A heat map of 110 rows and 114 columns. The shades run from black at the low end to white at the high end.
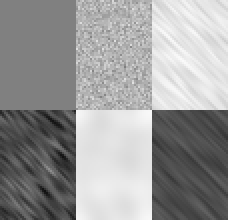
It is made of 2 by 3 panels. Panel 1,1: middling, flat. Panel 1,2: high, fine-grained. Panel 1,3: very high, slanting down to the right, faint in contrast. Panel 2,1: low, slanting down to the right. Panel 2,2: very high, smooth, faint in contrast. Panel 2,3: low, slanting down to the right, faint in contrast.
